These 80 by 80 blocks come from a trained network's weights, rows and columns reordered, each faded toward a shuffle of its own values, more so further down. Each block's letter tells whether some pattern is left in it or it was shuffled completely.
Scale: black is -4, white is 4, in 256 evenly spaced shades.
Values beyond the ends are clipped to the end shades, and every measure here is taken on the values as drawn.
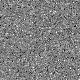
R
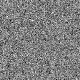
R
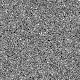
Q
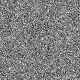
Q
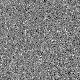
Q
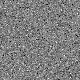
Q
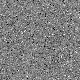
Q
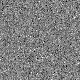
Q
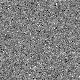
Q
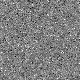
Q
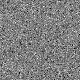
R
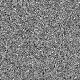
R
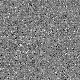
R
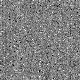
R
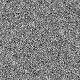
R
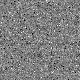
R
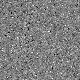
Q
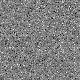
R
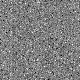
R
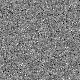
Q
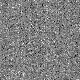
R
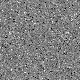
Q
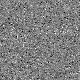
Q
